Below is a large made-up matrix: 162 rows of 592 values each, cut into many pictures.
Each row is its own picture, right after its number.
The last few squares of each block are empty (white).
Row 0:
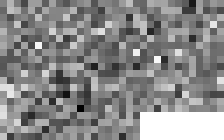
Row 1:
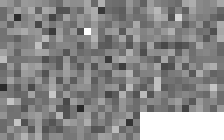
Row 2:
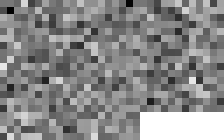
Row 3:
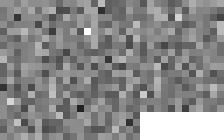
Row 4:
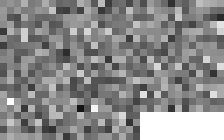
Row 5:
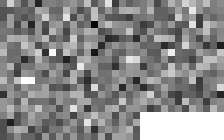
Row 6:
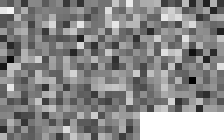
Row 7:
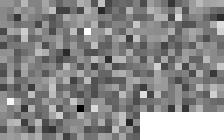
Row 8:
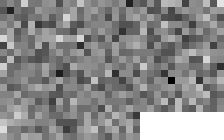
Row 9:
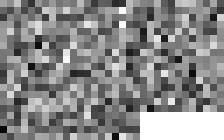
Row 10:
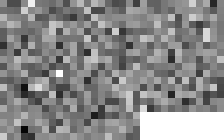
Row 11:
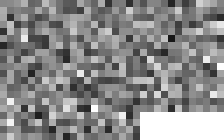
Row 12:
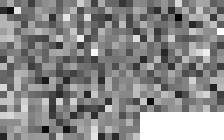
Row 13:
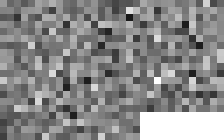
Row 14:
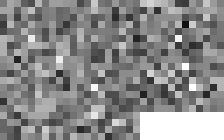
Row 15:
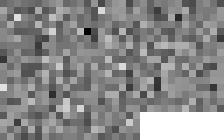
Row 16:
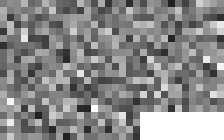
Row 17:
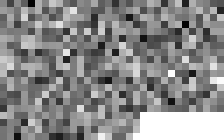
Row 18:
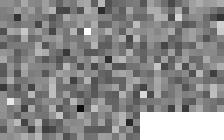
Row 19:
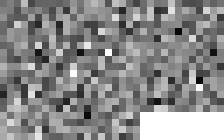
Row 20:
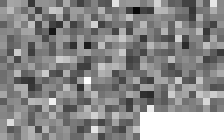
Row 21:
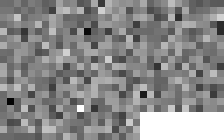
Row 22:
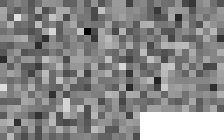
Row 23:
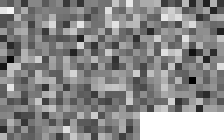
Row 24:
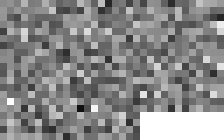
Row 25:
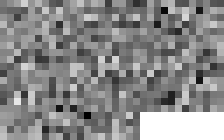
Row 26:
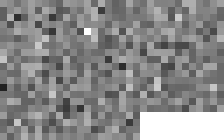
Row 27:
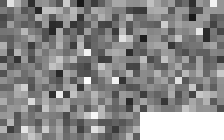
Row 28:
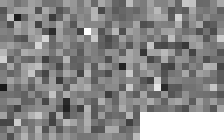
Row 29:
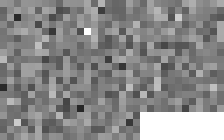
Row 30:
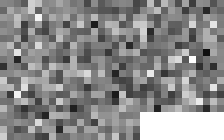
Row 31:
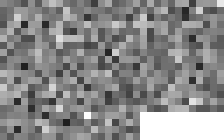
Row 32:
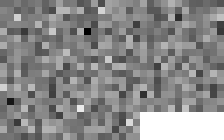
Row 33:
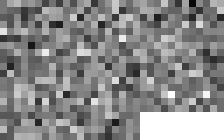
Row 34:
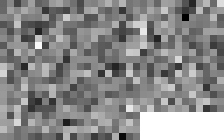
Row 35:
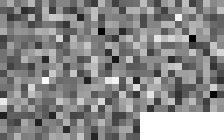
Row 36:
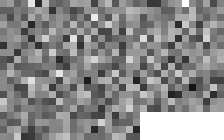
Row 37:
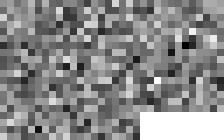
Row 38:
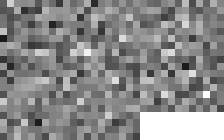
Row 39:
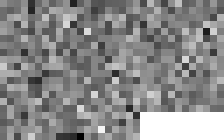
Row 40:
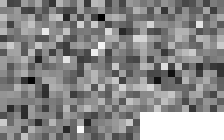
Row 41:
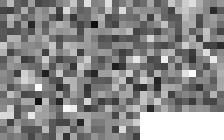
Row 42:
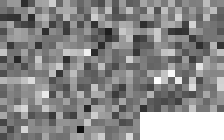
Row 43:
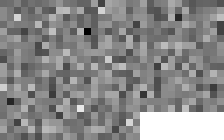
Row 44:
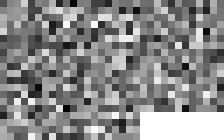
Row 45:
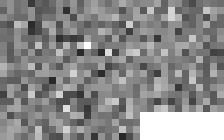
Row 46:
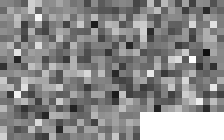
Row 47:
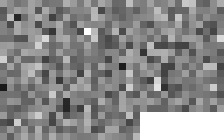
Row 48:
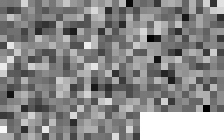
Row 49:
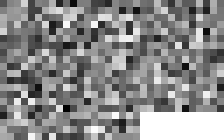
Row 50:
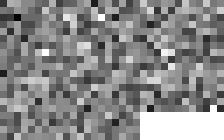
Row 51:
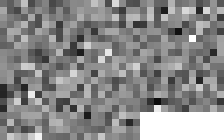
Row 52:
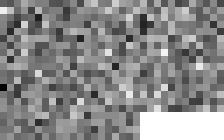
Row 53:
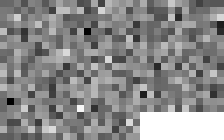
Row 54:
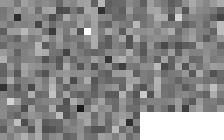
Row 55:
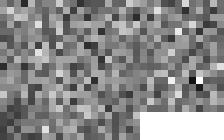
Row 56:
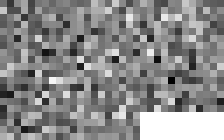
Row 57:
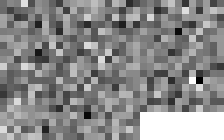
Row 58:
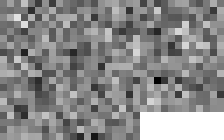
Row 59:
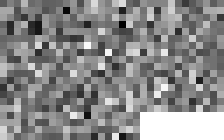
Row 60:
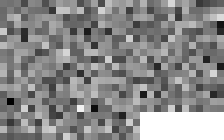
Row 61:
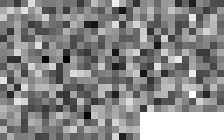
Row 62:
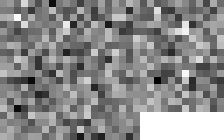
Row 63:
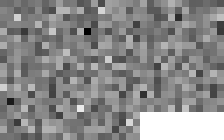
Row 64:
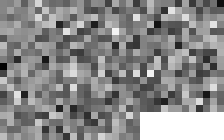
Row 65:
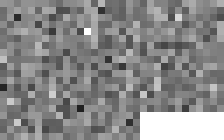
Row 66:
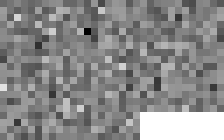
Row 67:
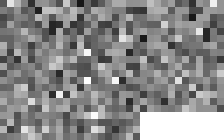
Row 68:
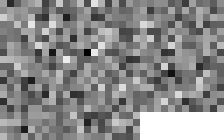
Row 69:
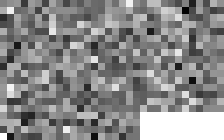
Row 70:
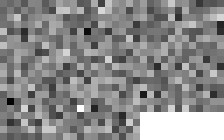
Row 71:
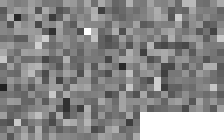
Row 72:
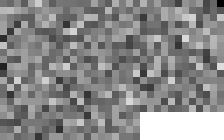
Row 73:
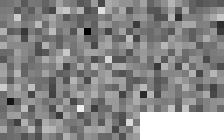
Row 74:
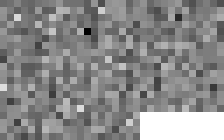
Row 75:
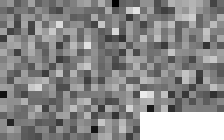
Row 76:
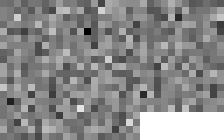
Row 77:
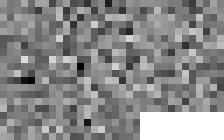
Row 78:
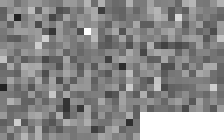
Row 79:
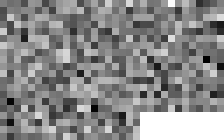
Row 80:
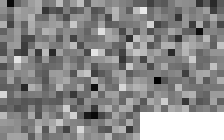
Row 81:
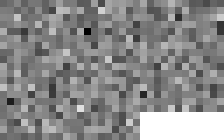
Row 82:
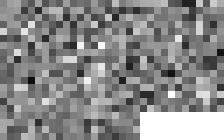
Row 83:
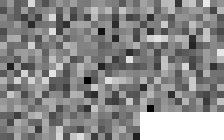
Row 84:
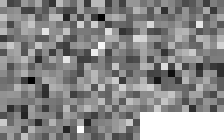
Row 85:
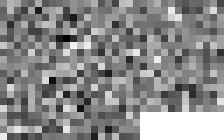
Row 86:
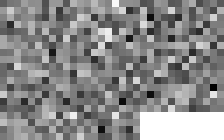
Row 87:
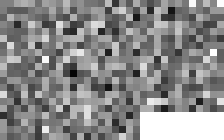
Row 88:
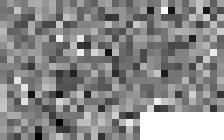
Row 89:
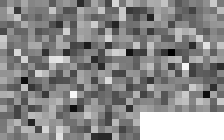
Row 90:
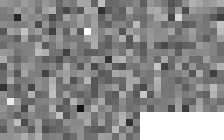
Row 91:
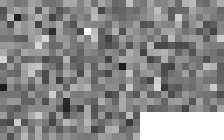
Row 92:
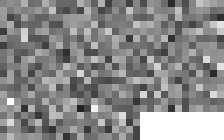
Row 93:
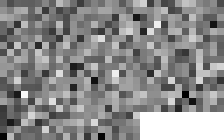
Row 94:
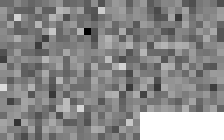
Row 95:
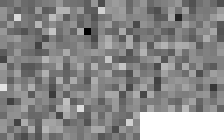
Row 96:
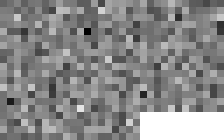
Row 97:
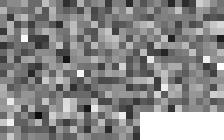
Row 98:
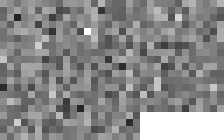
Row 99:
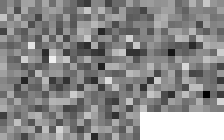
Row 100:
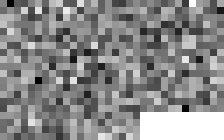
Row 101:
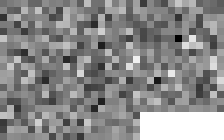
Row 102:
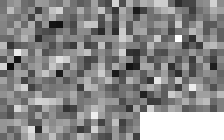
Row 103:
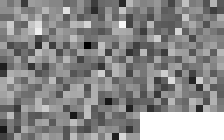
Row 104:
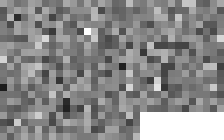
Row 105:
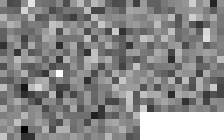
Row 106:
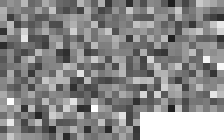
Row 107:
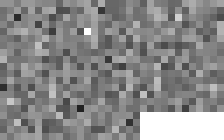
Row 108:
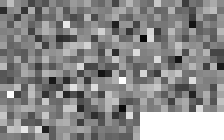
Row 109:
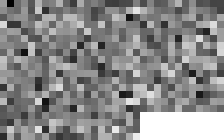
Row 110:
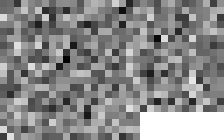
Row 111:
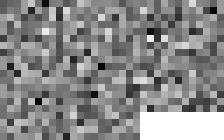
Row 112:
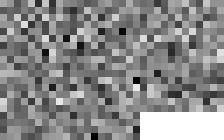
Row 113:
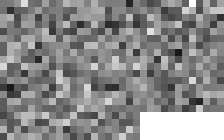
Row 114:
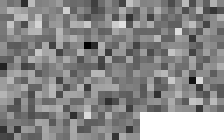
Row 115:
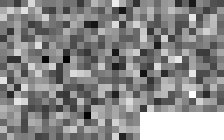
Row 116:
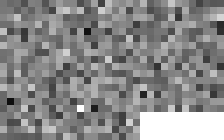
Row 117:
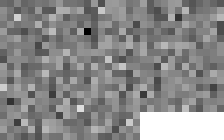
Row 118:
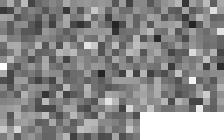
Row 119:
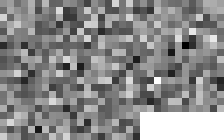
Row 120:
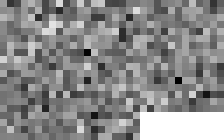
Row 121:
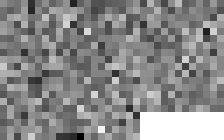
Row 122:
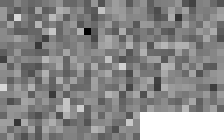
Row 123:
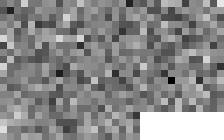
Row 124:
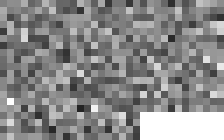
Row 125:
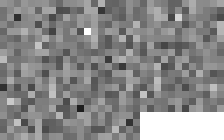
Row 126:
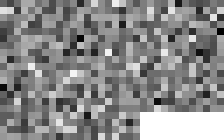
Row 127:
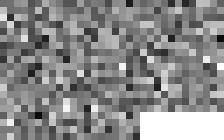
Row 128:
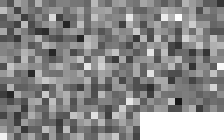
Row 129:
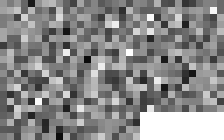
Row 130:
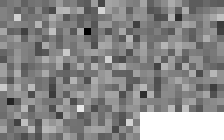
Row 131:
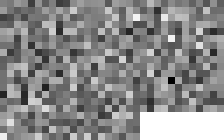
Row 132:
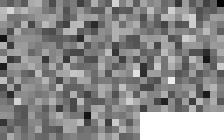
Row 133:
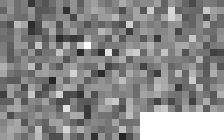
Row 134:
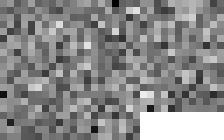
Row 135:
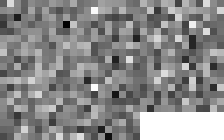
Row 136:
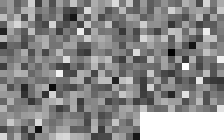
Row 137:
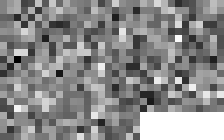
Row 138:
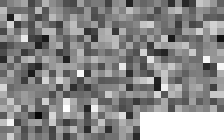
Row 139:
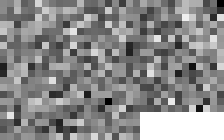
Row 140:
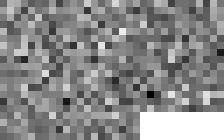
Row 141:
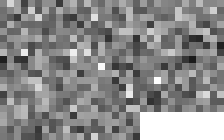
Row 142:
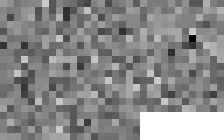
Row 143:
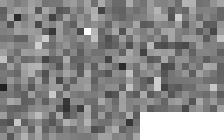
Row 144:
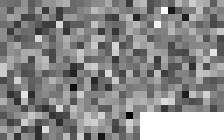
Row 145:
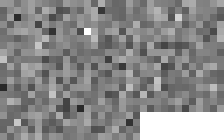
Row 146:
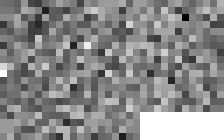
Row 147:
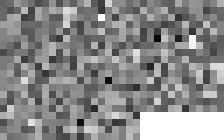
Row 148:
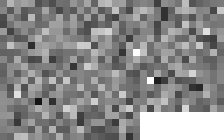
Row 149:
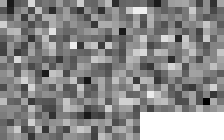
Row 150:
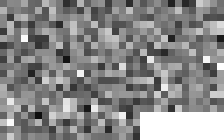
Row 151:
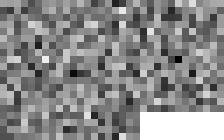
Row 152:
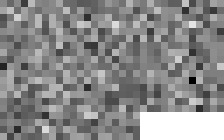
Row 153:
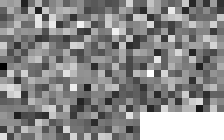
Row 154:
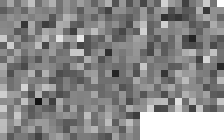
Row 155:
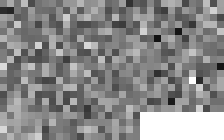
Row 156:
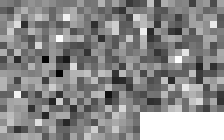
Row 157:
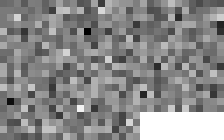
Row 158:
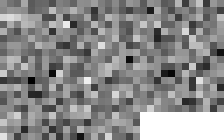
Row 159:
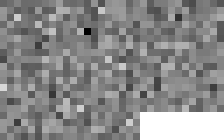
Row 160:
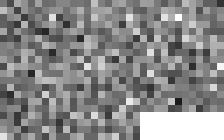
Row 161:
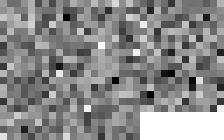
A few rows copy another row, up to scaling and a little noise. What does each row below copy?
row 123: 8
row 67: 27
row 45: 133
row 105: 10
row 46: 30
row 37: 119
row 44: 49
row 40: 84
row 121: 39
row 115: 61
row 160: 128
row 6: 23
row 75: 134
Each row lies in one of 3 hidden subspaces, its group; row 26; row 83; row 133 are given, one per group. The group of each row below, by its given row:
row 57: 133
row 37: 83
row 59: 133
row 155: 133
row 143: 26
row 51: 133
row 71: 26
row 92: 26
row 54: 26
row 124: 26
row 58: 83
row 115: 133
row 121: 83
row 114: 133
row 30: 133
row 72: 133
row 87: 133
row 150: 26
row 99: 83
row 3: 26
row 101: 83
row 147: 83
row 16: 26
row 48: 133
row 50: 83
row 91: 26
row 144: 133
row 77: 83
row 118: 133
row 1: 26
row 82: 83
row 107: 26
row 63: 26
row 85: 133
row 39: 83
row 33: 83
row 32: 26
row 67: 83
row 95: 26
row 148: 83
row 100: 83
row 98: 26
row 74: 26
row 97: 26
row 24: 26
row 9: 133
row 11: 26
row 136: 83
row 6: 133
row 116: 26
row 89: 83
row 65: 26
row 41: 83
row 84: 83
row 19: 133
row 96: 26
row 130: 26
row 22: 26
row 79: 26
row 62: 83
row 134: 83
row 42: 83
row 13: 83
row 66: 26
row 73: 26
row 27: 83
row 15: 26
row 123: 133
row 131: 133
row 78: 26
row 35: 83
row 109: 83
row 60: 26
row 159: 26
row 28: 26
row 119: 83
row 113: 133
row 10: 83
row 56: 133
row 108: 133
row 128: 133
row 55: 133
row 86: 83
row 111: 83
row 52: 133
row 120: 83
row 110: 133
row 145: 26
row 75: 83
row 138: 26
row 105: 83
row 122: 26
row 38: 83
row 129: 83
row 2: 133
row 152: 133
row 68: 83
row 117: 26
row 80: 83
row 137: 83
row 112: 83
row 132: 133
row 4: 26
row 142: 83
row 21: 26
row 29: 26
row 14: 83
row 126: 133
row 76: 26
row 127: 26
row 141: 83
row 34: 133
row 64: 133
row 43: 26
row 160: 133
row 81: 26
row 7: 26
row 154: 133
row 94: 26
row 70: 26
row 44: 83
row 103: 133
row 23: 133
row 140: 83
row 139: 133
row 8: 133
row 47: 26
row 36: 83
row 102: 83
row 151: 133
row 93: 133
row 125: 26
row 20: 83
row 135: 83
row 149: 83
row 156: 133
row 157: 26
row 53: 26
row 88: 133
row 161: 83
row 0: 133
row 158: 83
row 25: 133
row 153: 133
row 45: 133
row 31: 133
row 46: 133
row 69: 133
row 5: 83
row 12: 133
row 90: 26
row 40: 83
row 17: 83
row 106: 26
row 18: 26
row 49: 83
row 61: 133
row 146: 133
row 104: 26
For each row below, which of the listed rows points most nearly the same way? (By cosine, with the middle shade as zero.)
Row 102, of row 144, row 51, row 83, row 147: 83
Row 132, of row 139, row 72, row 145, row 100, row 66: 72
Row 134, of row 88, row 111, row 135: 135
